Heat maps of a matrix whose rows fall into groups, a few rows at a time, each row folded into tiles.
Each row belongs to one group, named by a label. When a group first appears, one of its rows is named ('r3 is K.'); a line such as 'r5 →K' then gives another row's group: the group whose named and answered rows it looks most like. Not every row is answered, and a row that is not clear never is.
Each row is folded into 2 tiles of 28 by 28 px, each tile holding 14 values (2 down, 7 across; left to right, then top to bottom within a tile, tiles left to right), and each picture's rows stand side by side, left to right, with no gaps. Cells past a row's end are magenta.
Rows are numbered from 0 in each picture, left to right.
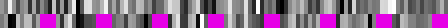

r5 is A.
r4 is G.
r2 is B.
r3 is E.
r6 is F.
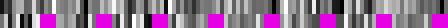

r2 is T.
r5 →G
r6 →A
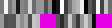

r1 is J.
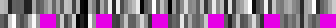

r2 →J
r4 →J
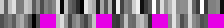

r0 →B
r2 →J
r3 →G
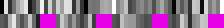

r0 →J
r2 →B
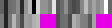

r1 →F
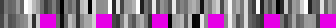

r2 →J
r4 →G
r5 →J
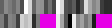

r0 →T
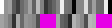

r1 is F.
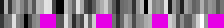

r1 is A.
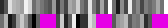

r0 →B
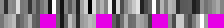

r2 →J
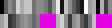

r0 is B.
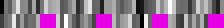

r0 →A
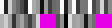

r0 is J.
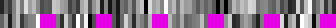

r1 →T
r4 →B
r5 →T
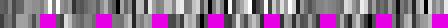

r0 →F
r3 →B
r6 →B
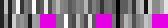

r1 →E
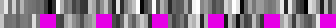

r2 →J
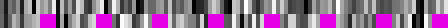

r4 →A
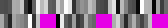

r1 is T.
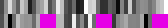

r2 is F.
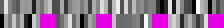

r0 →E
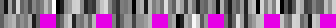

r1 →A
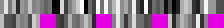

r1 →J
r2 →G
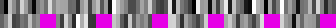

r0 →A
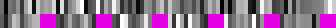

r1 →J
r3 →T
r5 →F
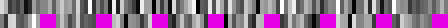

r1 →G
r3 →J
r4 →E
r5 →B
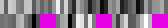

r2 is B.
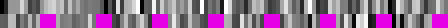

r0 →A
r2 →J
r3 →G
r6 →T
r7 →E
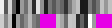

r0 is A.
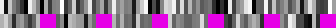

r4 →J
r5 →E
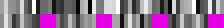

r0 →G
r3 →J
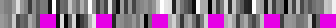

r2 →F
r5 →F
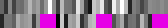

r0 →F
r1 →E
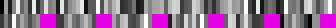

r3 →E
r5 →E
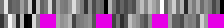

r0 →E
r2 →F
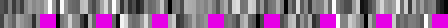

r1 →E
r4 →B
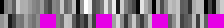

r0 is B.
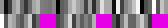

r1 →A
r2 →J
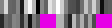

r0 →E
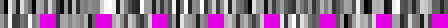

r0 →A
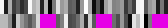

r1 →E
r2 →T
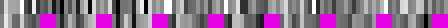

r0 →G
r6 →F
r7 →B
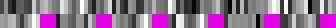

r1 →E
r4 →F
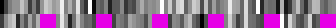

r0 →A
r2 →F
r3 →B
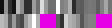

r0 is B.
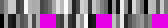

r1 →T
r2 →A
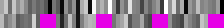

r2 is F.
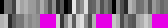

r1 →T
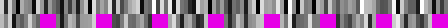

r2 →J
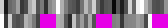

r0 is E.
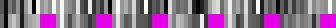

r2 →G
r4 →G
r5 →F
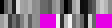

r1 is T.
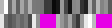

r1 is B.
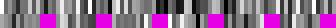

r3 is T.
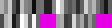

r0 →E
